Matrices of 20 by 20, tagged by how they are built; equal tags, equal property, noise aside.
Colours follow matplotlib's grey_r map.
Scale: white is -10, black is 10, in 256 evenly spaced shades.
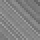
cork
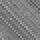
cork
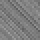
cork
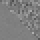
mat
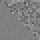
mat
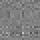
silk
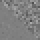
mat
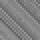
cork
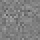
silk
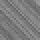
cork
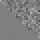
mat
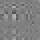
silk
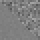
mat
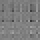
silk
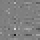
silk
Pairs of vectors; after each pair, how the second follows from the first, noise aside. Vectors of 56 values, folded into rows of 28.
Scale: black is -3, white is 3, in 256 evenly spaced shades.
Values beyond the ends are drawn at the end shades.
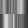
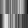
copied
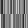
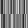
copied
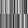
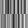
sign-scrambled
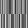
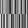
copied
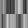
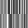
sign-scrambled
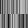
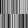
copied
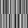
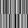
copied
